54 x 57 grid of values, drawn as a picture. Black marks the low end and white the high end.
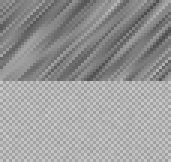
The table splits into 2 rows of 1 panel. Panel 1,1: middling, slanting up to the right. Panel 2,1: high, checkered.
